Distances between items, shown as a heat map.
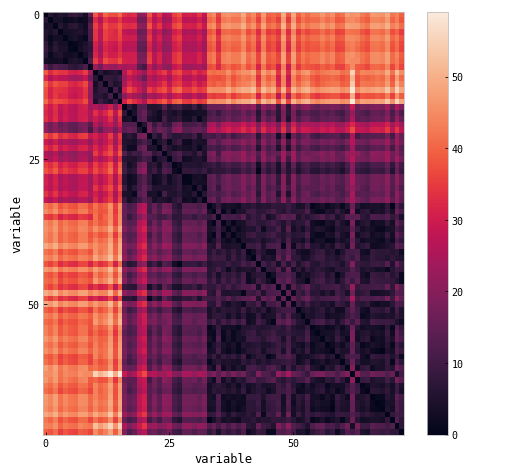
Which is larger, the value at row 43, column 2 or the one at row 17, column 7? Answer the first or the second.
the first
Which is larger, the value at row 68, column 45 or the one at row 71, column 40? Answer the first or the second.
the second
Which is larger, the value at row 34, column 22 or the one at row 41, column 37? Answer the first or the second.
the first
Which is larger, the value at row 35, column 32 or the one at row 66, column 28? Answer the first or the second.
the second
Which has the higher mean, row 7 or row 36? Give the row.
7
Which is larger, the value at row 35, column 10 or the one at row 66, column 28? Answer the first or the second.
the first
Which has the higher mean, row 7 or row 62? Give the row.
7
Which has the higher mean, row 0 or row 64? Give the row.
0
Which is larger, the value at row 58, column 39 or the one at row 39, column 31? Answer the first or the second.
the second
